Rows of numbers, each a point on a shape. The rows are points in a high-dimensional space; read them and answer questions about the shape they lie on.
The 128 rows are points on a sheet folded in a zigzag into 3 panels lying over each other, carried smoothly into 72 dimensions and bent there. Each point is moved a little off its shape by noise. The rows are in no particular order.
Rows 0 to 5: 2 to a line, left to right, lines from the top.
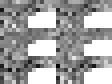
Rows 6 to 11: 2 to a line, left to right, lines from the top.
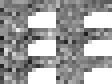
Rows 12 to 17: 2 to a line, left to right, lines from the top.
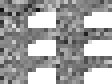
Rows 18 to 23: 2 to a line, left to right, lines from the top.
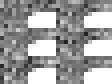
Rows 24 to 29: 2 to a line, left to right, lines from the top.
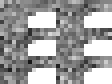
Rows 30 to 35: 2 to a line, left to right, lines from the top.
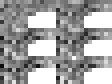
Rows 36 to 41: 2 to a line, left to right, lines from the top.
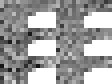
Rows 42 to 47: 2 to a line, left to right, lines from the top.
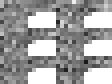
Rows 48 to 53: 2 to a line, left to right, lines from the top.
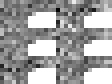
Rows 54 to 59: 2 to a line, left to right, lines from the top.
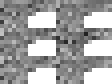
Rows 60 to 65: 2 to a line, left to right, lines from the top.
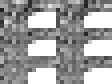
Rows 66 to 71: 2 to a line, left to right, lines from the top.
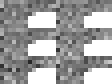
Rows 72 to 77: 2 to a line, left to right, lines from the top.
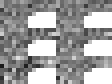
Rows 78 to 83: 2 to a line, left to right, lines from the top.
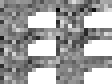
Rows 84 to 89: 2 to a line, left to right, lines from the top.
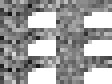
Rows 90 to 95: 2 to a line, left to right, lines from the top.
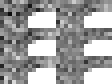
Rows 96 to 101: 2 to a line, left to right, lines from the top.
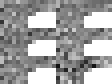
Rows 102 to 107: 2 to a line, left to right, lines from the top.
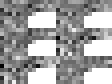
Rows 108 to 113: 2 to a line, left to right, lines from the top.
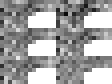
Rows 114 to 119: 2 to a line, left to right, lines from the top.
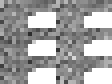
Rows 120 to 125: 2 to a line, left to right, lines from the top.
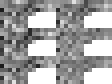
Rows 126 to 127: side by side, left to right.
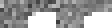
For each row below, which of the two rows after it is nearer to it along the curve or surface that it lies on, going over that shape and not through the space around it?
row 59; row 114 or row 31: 114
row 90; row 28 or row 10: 28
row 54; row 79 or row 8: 79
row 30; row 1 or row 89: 1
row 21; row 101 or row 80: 101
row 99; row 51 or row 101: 51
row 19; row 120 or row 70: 120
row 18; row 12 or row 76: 12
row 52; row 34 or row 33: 34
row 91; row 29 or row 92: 29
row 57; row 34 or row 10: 34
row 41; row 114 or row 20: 20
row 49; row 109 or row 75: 109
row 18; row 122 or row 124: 124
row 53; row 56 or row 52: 56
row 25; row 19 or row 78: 19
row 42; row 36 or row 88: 36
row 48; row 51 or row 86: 86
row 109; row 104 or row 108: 108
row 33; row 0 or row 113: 0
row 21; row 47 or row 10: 47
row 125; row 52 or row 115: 115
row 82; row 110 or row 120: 120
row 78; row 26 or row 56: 56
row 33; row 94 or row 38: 94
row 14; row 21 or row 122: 122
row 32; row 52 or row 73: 52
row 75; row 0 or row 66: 66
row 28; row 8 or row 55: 55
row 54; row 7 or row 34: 34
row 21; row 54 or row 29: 54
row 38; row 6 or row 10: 6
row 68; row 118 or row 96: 96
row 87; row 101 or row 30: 101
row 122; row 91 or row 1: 91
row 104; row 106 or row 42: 42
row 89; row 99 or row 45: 99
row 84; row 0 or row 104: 0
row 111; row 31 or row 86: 31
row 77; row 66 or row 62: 66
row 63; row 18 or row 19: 18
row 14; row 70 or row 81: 81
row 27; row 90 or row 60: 60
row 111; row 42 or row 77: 77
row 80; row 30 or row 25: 25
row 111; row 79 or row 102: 79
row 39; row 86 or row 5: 86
